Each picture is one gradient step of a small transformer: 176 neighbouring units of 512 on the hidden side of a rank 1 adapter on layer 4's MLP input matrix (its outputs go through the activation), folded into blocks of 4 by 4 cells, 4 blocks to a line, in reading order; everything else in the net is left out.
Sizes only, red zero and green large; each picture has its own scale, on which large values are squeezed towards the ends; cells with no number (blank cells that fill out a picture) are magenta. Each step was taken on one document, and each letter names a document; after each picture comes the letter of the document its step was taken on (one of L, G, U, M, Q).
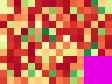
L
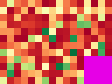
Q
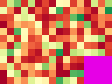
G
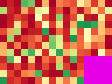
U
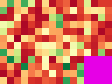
Q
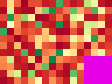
G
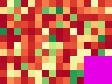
G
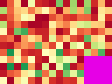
Q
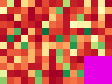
U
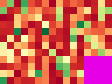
U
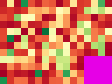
U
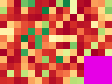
L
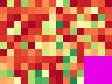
U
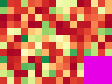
L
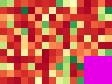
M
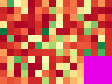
Q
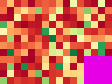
Q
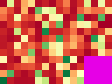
U
